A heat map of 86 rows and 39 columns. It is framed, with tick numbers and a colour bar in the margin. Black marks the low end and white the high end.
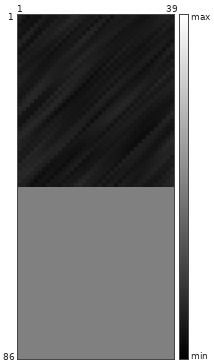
The table splits into 2 rows of 1 panel. Panel 1,1: very low, slanting up to the right, faint in contrast. Panel 2,1: middling, flat.
